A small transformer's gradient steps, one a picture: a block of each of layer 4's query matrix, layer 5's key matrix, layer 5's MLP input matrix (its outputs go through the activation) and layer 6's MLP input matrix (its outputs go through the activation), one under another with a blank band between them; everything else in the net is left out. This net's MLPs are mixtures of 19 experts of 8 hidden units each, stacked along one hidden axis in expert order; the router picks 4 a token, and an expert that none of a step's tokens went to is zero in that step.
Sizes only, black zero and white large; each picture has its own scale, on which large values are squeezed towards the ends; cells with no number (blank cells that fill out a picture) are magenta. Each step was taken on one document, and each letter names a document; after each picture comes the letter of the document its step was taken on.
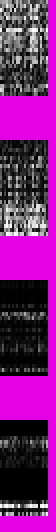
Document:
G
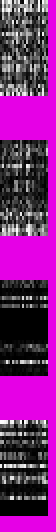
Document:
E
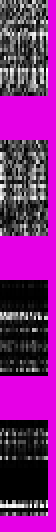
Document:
G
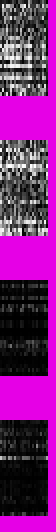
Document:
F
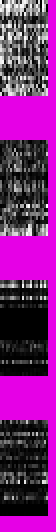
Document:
E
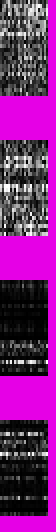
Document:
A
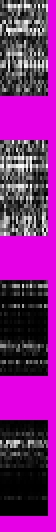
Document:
A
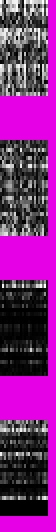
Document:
E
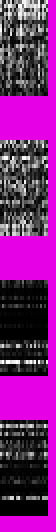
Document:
A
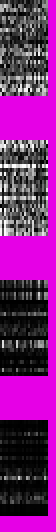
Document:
A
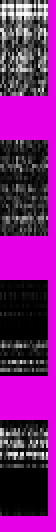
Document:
A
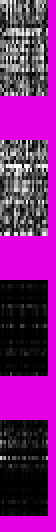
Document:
F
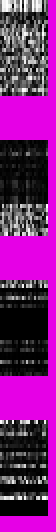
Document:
E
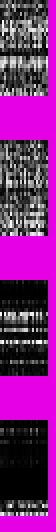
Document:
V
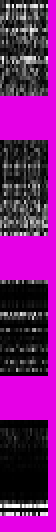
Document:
G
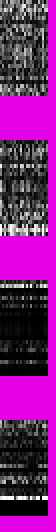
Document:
E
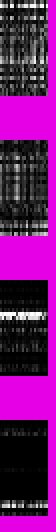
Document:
V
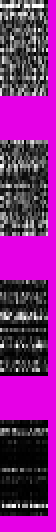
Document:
V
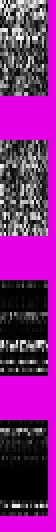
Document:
G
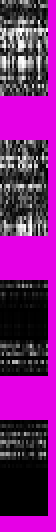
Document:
A
